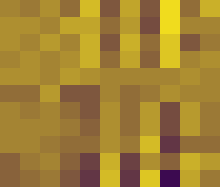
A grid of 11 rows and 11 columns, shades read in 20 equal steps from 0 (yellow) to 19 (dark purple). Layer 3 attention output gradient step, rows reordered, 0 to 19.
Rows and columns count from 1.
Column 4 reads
10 5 8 7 6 12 10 9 10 11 12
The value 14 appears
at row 10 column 5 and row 10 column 7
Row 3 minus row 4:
-1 1 -2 1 0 2 -1 -1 0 4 2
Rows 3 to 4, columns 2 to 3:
8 6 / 7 8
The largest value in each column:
11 10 9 12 15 12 15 13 19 12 10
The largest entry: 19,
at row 11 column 9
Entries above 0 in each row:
10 10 11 11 11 11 11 11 11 11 11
